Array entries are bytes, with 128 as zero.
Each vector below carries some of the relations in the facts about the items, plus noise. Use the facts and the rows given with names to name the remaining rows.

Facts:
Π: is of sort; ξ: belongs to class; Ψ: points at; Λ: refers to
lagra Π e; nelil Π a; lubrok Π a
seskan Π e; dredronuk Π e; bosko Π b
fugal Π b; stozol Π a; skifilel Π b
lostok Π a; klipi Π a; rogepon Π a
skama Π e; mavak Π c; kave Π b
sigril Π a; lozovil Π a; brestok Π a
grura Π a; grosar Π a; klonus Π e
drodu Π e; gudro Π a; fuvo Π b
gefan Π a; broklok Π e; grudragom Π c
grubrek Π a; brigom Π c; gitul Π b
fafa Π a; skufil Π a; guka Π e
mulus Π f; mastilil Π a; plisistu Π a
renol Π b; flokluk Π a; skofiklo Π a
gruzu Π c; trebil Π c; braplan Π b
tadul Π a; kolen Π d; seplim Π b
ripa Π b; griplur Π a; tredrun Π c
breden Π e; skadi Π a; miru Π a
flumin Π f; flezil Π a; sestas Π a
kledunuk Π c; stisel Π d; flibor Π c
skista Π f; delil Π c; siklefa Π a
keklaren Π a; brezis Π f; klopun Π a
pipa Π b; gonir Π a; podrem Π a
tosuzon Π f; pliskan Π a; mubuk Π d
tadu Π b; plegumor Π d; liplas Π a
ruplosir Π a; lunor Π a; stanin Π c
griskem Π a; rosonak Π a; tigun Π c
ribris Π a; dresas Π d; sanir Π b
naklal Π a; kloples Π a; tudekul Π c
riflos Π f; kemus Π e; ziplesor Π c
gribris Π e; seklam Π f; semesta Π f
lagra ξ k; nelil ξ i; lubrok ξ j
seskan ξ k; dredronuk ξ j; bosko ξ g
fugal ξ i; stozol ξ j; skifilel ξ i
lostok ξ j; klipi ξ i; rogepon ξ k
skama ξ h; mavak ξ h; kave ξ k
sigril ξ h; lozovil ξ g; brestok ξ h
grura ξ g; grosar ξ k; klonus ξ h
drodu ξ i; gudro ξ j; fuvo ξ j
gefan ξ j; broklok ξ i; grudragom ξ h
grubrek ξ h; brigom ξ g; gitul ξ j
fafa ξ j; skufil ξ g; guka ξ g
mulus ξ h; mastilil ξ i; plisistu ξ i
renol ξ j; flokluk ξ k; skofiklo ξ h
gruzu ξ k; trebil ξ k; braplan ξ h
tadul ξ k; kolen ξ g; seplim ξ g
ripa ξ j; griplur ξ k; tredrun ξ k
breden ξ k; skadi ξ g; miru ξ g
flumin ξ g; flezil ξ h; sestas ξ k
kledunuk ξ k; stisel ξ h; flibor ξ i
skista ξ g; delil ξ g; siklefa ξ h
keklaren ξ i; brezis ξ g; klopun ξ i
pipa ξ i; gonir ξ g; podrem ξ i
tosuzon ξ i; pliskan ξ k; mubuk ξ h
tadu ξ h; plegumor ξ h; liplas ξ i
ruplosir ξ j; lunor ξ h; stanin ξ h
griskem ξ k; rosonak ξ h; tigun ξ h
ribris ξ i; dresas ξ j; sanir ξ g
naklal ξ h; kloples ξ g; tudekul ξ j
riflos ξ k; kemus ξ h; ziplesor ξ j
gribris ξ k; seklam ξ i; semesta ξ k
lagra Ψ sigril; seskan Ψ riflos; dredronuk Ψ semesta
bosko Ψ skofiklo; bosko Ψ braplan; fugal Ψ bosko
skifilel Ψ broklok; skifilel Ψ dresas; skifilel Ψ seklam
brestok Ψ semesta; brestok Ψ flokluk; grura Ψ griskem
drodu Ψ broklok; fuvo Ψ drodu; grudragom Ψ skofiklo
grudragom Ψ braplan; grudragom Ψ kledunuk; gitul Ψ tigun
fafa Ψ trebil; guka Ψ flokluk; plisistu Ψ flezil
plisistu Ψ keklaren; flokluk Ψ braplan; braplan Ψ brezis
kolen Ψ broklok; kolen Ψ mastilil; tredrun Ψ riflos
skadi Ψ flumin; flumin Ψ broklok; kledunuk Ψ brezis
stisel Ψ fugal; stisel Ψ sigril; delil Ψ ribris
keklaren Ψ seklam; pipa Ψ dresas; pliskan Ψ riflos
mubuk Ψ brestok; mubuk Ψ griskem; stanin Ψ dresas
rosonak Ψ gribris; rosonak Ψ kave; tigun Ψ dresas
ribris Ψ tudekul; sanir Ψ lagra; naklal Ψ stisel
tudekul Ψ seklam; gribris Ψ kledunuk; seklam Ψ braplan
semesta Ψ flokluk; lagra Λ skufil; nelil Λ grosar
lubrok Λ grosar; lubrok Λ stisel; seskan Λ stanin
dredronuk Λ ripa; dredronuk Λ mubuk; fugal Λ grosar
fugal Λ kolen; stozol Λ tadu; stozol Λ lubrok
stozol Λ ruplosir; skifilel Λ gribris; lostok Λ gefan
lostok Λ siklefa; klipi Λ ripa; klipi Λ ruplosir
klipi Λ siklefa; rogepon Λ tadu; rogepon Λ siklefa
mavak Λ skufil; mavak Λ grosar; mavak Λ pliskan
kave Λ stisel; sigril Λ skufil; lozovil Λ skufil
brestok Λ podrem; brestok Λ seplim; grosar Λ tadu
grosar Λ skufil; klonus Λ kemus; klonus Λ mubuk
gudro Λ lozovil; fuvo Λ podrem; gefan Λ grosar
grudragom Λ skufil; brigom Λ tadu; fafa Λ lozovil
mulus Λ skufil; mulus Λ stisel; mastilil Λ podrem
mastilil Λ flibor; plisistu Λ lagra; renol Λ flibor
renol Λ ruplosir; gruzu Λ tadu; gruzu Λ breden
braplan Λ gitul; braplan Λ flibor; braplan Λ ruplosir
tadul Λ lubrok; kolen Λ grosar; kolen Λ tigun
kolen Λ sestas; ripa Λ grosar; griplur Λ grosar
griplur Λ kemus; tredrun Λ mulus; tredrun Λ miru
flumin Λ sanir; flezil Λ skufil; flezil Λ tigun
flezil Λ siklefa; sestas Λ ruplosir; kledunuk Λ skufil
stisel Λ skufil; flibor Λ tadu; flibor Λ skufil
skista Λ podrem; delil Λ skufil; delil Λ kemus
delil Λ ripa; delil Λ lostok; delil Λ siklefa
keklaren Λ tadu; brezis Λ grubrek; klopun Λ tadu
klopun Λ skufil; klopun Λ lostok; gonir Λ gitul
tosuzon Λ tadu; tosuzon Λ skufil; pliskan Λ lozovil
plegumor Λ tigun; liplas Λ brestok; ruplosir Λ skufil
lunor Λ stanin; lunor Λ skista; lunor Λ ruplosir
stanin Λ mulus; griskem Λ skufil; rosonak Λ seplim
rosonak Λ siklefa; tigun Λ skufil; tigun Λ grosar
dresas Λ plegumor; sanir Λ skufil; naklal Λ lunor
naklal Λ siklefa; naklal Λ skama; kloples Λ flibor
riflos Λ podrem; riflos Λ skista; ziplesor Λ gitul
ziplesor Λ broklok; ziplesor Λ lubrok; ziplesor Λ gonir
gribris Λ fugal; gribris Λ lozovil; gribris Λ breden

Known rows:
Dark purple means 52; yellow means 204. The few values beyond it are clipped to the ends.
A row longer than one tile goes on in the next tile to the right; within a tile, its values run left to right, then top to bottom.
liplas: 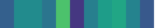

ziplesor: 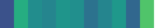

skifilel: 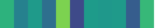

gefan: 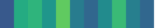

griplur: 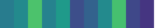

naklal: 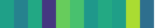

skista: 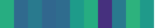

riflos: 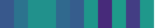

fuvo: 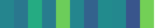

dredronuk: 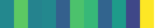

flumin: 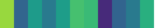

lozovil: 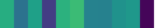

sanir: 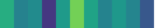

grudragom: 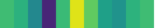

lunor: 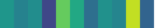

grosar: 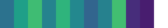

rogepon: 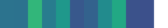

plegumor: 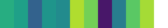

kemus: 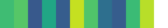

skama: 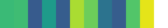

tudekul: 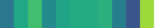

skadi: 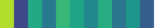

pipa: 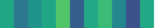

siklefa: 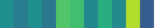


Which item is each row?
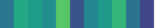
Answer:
nelil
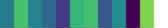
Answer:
lagra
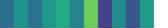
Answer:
tosuzon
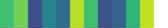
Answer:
klonus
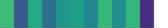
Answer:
miru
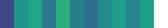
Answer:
renol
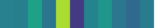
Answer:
mastilil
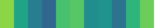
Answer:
stanin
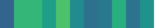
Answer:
ripa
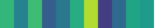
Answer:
brezis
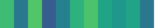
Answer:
bosko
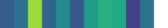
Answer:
flokluk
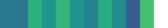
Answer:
gitul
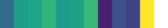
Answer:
dresas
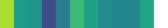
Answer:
delil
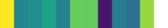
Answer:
kolen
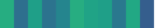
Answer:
seplim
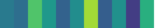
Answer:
semesta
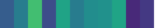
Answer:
griskem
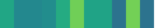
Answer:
tadu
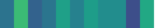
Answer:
flibor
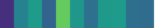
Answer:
ruplosir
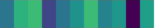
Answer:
kledunuk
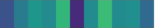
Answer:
podrem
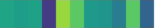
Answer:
flezil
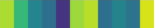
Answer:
guka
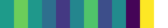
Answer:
gribris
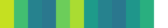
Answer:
tigun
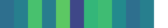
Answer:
ribris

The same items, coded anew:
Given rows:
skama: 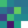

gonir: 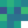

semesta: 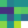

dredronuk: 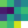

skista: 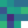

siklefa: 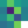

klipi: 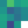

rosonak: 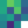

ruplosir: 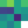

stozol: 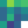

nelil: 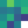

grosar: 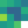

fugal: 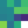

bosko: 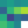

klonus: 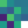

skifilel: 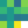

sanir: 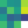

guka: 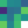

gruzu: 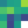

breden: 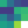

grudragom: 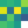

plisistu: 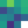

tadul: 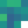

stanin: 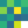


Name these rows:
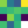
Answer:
stisel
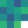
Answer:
riflos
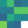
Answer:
seklam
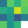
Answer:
tudekul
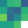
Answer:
skadi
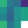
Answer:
gribris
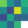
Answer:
mulus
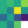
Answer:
mavak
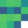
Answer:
flokluk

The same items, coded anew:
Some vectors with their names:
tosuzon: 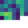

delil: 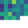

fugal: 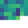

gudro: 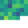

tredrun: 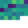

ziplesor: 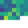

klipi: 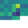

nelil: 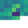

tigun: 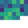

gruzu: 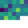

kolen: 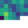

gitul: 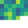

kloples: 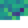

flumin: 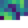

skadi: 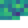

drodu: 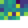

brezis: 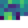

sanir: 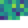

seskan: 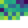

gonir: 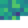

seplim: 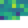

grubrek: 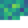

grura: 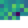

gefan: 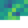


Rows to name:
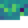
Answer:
sigril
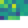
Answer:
kave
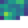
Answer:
plegumor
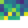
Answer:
dredronuk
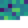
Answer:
kledunuk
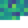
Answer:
grosar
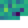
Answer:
lozovil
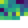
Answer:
lagra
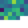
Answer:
grudragom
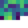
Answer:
skista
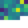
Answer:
trebil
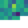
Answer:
flokluk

